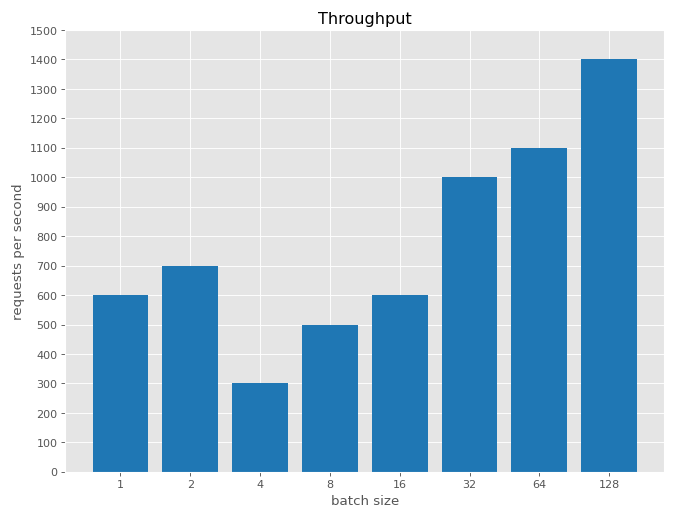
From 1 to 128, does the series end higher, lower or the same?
higher
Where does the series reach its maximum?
128
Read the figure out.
Title: Throughput
x-axis: batch size, ticks 1 2 4 8 16 32 64 128
y-axis: requests per second, ticks 0 100 200 300 400 500 600 700 800 900 1000 1100 1200 1300 1400 1500
Values:
600 700 300 500 600 1000 1100 1400
